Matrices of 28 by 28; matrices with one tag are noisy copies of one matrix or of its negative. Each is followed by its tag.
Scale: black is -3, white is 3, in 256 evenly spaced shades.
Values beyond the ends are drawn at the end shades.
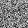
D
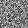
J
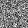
D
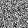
D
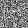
D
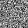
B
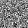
D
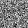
D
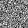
B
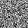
D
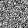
B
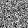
D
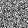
D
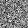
J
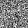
D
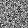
J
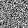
B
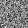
J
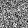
D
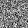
D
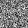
D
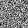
B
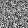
D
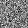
J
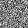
B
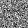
D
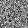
J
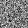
J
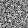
J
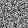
D
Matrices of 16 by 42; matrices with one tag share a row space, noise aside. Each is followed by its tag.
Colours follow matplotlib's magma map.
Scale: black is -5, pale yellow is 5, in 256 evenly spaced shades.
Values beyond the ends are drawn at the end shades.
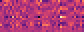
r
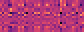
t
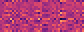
r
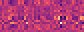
t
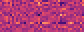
r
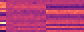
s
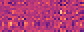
t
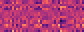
r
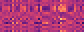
r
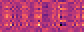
r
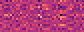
r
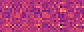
r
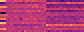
s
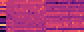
s
